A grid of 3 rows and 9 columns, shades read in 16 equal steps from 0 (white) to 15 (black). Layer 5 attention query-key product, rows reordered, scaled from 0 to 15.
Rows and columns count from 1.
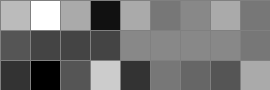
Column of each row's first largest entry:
4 2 2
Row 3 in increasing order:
3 5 8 9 10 10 12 12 15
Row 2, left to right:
10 11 11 11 7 7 7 7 8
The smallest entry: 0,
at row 1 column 2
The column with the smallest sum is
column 9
